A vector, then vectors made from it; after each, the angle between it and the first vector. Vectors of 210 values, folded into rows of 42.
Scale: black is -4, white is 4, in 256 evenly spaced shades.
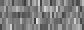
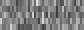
orthogonal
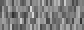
partly aligned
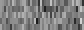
nearly opposite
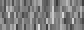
orthogonal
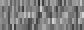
partly opposed
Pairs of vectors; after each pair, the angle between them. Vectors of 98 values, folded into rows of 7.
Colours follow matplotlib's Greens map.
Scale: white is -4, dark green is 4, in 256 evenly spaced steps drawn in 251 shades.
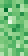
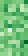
partly aligned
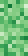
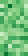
nearly parallel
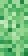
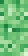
partly opposed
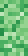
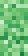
partly opposed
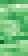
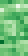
nearly parallel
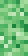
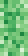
orthogonal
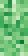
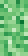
orthogonal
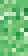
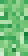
partly opposed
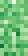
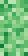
partly aligned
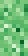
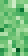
partly opposed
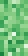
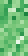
orthogonal
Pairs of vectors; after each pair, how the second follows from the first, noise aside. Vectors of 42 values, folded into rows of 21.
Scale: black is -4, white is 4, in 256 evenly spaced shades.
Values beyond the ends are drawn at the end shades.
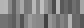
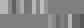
partly zeroed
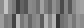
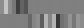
partly zeroed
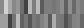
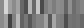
copied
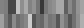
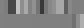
partly zeroed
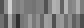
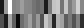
scaled up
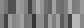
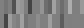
partly zeroed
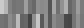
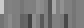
partly zeroed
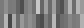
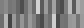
copied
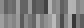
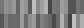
negated
